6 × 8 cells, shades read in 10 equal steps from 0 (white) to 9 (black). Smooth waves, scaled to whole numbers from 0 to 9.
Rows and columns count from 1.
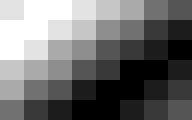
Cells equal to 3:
4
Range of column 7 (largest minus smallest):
4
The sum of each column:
11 16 22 30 37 41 44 44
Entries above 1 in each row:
4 5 6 8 8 8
